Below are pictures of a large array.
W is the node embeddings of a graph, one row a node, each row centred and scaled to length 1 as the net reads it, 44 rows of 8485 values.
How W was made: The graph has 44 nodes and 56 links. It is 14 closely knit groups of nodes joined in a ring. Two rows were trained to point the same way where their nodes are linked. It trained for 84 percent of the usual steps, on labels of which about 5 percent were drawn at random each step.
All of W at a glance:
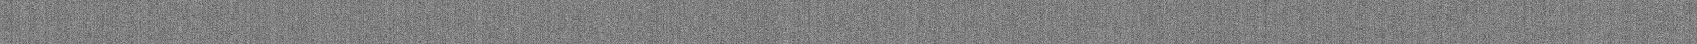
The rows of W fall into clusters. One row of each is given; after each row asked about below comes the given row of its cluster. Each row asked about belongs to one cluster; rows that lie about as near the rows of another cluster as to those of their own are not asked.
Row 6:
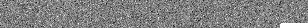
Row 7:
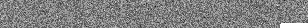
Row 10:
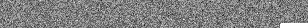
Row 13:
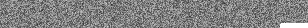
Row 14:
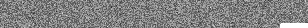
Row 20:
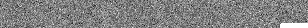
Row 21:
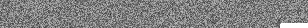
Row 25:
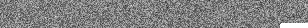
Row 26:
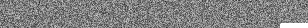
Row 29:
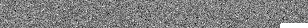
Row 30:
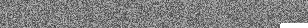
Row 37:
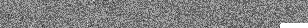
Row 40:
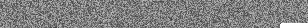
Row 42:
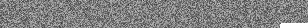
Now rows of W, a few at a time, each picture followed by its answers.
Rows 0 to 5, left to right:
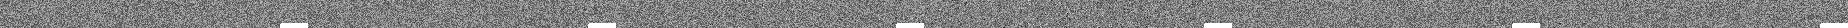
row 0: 26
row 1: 37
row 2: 7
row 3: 13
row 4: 10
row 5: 30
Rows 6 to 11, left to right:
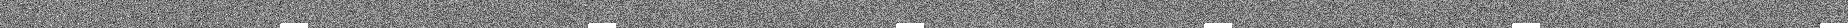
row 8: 6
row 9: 42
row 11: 21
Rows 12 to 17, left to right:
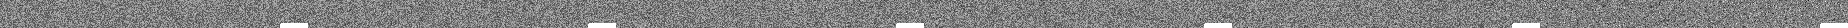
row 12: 10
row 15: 29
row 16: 25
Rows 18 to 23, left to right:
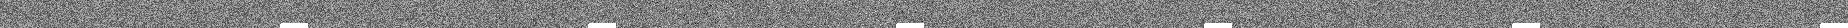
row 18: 14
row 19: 25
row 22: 26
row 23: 42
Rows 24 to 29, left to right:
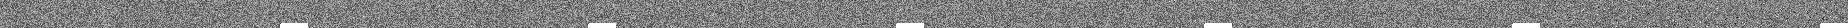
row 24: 20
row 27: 30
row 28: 29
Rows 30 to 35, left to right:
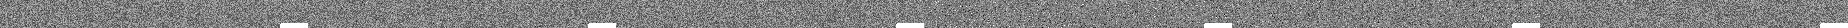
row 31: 14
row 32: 40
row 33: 6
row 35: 37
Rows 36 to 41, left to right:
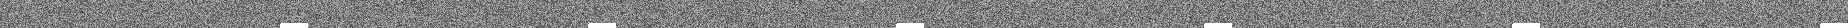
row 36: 21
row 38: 29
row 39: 10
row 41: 7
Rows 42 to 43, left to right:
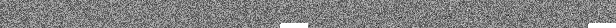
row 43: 40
